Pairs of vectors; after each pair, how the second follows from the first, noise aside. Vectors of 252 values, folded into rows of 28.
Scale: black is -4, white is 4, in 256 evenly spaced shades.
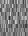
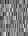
shuffled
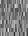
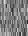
shuffled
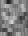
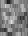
copied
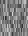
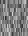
copied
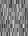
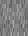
shrunk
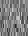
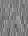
shrunk
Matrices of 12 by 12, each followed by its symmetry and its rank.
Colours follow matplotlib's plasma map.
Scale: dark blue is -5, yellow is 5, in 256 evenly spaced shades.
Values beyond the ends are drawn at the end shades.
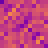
symmetric, full rank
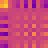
symmetric, rank one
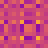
symmetric, rank one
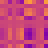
neither, rank one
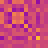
symmetric, rank two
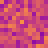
symmetric, full rank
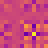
symmetric, rank two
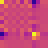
symmetric, rank two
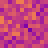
symmetric, full rank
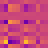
neither, rank one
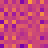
neither, rank two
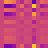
neither, rank one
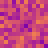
symmetric, full rank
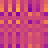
neither, rank one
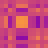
symmetric, rank one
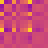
symmetric, rank one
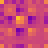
symmetric, rank two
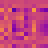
neither, rank two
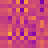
neither, rank two
